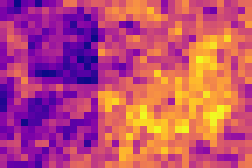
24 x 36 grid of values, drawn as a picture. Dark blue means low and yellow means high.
Overall the values sit about 50% of the way up the scale. The field is mottled with small blotches. The right part is higher, past a seam about 40% of the way across. There are no regular stripes.
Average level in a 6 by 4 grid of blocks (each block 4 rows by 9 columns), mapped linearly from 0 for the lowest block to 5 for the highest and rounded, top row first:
1 2 3 3 | 1 1 3 4 | 1 0 3 4 | 1 3 4 4 | 0 2 5 4 | 1 2 4 2
